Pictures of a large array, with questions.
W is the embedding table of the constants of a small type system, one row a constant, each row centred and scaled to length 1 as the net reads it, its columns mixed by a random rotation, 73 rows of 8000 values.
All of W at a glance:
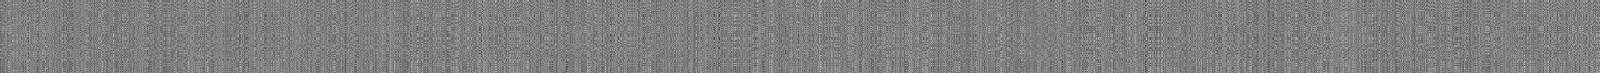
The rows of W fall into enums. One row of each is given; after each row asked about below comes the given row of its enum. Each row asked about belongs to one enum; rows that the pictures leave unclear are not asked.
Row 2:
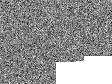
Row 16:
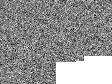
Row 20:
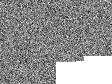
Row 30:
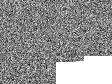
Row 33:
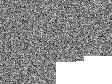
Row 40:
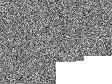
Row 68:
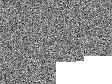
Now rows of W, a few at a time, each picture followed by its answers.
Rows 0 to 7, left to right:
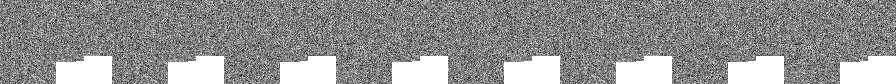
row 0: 33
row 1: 33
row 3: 16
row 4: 40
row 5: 33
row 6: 2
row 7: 16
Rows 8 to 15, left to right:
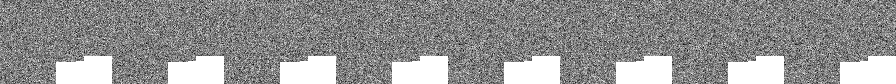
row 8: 68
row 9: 2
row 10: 30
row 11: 33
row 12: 16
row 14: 16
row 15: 16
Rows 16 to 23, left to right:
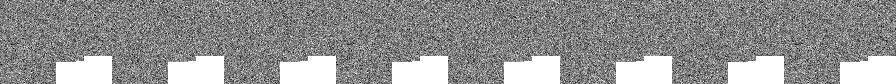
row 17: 20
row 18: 40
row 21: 33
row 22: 2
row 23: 16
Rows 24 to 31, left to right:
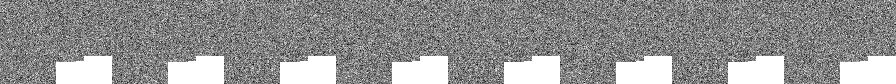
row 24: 40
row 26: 30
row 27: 16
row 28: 30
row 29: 16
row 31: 20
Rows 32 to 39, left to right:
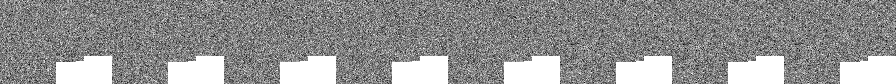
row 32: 30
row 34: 20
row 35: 40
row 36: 20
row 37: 16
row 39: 16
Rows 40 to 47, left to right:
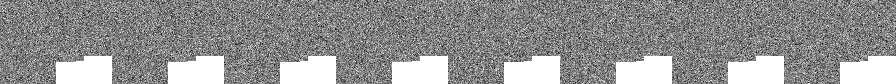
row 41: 40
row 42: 16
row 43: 20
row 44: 30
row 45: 33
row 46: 68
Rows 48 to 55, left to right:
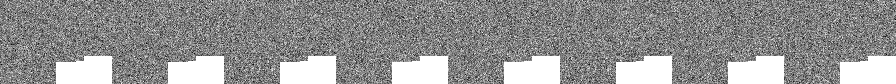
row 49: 2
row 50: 30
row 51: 20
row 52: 40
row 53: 30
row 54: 40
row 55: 33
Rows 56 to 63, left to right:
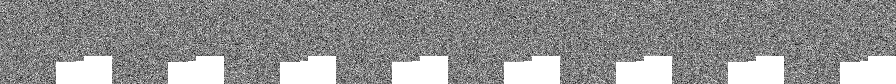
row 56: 40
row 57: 2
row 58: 16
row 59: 20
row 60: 20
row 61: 33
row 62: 33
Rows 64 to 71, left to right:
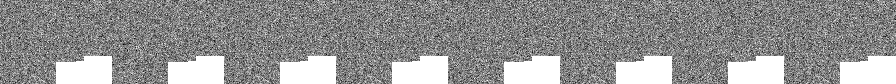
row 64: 33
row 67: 33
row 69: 33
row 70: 40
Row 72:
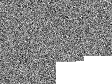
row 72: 20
